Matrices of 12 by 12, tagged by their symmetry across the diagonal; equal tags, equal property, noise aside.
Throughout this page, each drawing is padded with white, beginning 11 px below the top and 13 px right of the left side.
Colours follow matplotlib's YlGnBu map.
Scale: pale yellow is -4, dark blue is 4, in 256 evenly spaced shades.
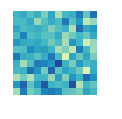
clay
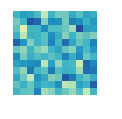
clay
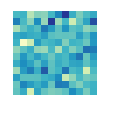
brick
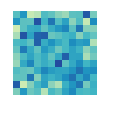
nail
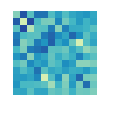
nail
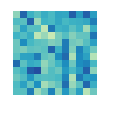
brick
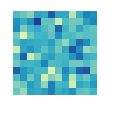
clay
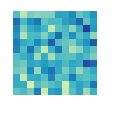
clay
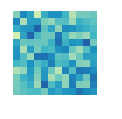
nail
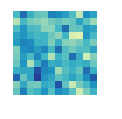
clay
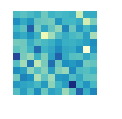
brick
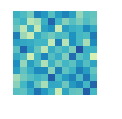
nail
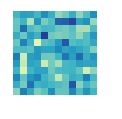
clay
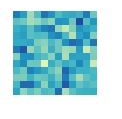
brick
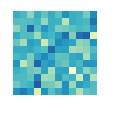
nail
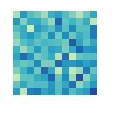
nail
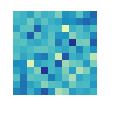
nail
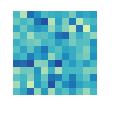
brick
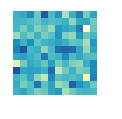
brick
